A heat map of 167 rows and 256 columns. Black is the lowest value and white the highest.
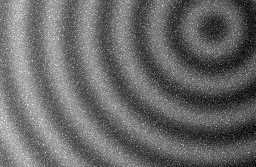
Rings: centred on the top right. Odd rows or columns: none. Slope: up to the left. Average level on the scale: 40%.
